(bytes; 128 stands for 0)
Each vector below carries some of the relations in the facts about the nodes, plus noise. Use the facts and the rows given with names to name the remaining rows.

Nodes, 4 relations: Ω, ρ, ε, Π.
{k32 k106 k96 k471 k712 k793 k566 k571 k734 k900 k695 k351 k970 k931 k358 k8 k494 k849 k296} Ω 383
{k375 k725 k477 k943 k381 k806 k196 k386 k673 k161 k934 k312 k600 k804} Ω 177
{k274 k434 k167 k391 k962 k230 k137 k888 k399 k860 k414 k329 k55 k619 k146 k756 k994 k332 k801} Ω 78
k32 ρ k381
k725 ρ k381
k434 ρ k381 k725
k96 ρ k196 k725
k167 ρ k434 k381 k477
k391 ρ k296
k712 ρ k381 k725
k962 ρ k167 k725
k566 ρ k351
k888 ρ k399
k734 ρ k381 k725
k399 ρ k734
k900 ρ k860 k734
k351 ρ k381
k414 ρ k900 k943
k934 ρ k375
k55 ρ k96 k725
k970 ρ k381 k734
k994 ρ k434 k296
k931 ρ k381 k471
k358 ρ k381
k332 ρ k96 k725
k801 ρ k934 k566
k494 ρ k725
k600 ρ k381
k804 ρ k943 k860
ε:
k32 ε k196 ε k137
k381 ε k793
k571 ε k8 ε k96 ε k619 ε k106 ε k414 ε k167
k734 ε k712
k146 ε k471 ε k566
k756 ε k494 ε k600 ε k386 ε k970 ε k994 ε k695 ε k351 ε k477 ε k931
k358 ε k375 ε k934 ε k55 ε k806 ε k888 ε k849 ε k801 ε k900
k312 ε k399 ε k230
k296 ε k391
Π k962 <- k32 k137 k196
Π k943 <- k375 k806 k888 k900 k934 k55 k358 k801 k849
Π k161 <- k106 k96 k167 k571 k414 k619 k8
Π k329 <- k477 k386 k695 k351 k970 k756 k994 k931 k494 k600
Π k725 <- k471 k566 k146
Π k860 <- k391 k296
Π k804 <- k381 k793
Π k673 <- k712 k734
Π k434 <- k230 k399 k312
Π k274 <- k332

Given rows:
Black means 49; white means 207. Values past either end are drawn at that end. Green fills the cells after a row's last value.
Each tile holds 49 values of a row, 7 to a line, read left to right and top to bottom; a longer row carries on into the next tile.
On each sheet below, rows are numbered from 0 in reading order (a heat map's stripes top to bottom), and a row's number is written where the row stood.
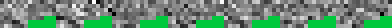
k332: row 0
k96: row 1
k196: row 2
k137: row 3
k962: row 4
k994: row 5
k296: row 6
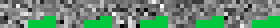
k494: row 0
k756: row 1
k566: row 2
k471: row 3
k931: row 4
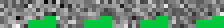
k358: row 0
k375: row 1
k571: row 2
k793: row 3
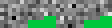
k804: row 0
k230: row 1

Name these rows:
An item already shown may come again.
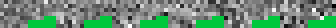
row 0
k695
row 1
k801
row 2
k600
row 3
k55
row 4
k712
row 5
k900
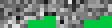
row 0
k32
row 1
k146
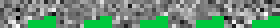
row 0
k381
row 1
k386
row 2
k230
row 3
k332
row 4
k734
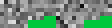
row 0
k312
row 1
k970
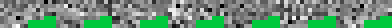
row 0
k358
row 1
k55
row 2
k494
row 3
k399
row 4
k137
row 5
k167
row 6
k600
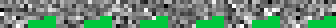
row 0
k351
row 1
k391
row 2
k900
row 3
k477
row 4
k725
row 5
k381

